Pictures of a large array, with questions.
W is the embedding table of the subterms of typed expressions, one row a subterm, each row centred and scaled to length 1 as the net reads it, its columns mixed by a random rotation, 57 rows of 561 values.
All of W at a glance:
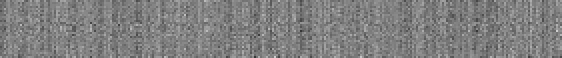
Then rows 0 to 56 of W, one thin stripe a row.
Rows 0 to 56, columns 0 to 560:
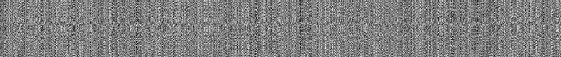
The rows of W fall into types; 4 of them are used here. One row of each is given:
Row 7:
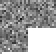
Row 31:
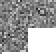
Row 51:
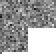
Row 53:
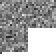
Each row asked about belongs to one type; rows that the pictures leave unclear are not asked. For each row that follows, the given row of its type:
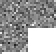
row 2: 31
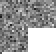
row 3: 51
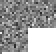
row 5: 31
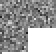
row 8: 31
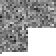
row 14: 51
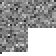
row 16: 53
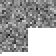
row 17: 7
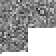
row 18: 31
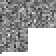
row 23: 51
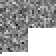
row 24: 31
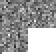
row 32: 51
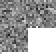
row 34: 7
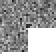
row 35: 7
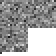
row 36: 53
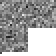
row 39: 53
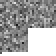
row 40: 31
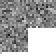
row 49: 7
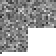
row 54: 51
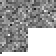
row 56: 51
